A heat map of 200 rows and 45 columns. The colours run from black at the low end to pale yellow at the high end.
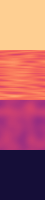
It is made of 4 by 1 panels. Panel 1,1: very high, flat. Panel 2,1: high, streaked across, faint in contrast. Panel 3,1: middling, smooth, faint in contrast. Panel 4,1: very low, flat.
